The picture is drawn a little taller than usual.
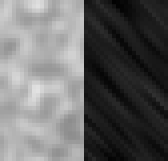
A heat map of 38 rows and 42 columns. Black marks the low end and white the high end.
The table splits into one row of 2 panels. Panel 1,1: high, blotchy. Panel 1,2: very low, slanting down to the right, faint in contrast.
